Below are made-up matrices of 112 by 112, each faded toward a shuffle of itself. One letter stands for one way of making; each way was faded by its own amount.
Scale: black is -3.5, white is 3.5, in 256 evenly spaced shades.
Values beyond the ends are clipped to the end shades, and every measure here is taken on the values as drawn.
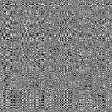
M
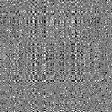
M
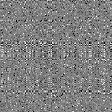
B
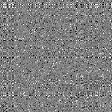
B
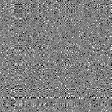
B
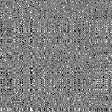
B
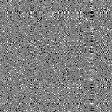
B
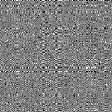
M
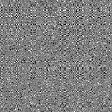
M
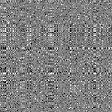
M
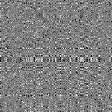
M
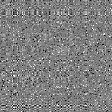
B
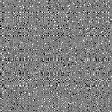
B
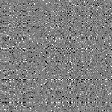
B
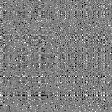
B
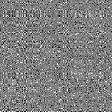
B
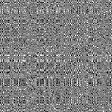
M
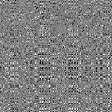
M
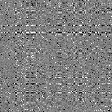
B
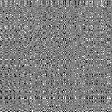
M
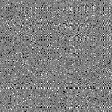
B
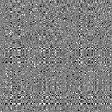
M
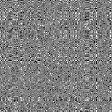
M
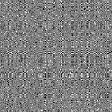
M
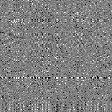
B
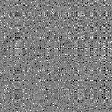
B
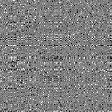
B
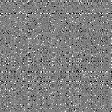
B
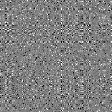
B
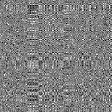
M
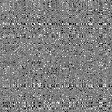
B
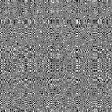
M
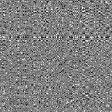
B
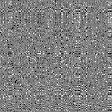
B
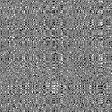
M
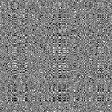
M
